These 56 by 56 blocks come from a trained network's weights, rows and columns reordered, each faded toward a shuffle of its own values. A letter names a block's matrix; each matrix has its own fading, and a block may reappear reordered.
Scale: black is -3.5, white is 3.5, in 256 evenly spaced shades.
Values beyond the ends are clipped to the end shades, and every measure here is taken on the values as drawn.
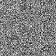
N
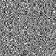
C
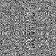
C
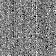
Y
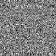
C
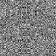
N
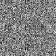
N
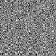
C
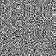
C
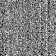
Y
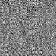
C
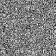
N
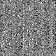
Y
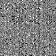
Y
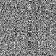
N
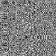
C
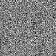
N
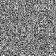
N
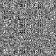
C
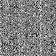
Y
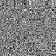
C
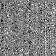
Y
